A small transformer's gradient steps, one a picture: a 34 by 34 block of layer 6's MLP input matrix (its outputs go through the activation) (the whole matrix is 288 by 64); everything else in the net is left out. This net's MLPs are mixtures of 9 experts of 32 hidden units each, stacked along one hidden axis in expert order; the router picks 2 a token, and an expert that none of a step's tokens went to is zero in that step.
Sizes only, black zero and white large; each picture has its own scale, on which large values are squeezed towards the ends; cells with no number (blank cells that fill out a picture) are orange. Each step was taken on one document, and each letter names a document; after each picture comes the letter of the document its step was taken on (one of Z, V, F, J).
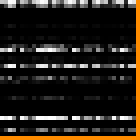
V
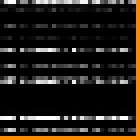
V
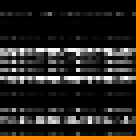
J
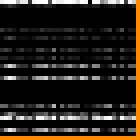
V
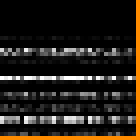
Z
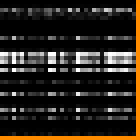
J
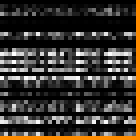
J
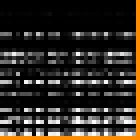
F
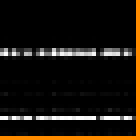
Z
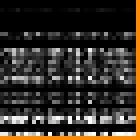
F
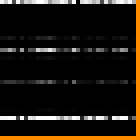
V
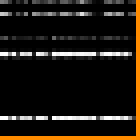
Z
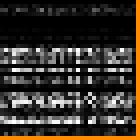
J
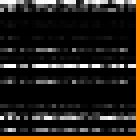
V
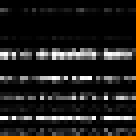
Z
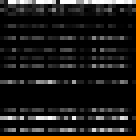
V
